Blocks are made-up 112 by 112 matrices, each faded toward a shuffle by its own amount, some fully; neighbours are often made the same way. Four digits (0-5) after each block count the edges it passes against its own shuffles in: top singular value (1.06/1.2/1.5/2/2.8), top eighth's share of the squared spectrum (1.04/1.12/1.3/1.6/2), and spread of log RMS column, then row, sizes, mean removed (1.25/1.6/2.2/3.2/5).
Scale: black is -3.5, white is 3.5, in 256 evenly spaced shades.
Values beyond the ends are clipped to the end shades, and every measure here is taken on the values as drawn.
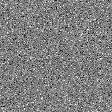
3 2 1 0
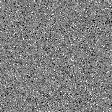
2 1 0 0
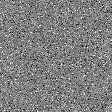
0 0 0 0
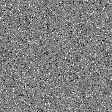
0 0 0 0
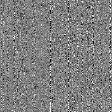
2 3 4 0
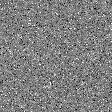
0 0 0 0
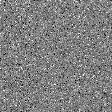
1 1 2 0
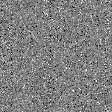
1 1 2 0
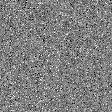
0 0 1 0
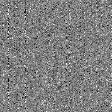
2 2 3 0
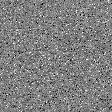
0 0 0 0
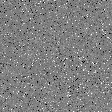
0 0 0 0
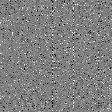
4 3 1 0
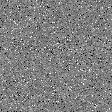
0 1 0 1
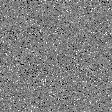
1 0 0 1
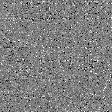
3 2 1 2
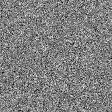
1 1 0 0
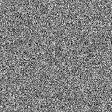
3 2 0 1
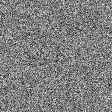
1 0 0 0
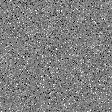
2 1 0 0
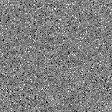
4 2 1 1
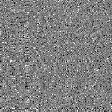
4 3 2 2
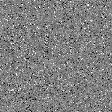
3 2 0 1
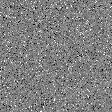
2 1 0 0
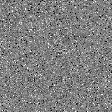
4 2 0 1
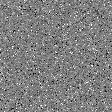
1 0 0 0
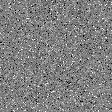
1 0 0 0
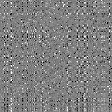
5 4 3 3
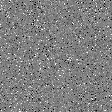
3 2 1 0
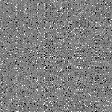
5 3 2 2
